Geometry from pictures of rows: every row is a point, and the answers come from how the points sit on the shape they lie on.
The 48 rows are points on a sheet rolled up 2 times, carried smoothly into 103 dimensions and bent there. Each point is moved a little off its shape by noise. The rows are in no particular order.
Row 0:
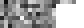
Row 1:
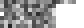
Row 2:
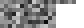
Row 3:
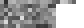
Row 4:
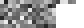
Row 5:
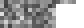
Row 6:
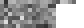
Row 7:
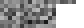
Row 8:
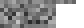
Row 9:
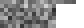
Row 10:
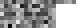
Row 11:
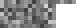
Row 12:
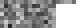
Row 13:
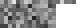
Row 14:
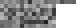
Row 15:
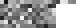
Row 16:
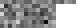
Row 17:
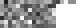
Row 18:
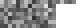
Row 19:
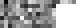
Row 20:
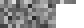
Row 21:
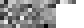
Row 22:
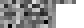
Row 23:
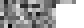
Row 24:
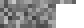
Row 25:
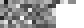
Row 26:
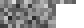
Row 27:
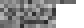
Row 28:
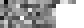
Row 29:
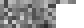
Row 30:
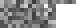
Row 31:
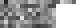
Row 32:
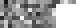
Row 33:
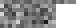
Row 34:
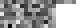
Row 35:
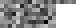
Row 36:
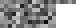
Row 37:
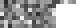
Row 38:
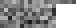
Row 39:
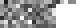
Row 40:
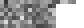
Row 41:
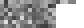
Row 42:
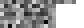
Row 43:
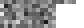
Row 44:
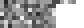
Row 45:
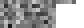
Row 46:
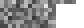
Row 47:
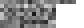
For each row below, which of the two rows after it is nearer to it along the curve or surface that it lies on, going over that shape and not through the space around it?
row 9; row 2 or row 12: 2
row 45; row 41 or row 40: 40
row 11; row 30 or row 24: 24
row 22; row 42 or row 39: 42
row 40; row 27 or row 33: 33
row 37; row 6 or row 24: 6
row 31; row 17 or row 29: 29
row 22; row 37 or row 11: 37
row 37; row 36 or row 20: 36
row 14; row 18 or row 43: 18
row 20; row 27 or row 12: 27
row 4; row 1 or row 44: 44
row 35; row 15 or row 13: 13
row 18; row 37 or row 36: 36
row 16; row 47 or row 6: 6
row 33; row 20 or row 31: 31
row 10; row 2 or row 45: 2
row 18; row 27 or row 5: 27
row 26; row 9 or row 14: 9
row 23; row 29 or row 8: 29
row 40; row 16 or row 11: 16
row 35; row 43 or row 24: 43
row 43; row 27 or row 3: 3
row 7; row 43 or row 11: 43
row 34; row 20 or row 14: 14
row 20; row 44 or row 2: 2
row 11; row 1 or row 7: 7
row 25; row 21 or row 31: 21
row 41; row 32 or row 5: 5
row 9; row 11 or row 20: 20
